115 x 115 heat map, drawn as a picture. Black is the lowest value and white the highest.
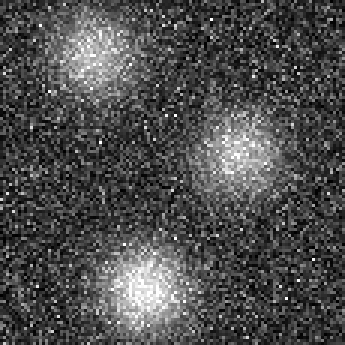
There are three bumps. The bottom middle is the ninth with the highest average. The halves do not mirror each other. Most values sit low, with a long tail of high ones.
